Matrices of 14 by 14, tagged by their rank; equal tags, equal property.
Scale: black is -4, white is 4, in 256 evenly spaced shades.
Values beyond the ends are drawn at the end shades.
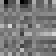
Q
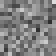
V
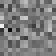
Q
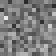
V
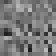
Q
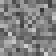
V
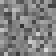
V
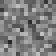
V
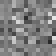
Q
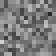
V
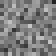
V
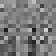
Q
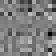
Q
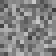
V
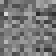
Q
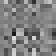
Q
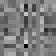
Q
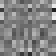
Q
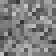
V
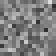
V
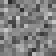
V
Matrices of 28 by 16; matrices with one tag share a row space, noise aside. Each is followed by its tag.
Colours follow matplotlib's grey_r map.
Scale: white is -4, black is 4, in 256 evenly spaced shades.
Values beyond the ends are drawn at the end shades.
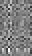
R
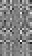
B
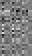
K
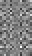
B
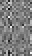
R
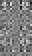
B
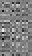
K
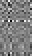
R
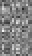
K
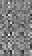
R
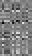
K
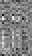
K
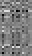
K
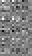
K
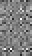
B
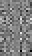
B
